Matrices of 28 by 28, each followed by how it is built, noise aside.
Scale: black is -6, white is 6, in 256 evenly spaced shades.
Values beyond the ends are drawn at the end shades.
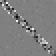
banded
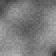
smooth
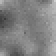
smooth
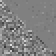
lower triangular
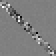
banded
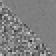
lower triangular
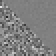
lower triangular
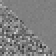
lower triangular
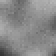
smooth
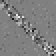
banded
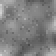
smooth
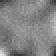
smooth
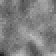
smooth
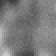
smooth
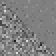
lower triangular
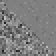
lower triangular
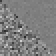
lower triangular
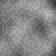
smooth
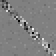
banded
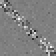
banded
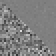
lower triangular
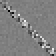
banded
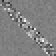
banded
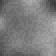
smooth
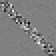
banded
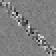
banded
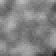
smooth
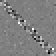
banded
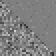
lower triangular
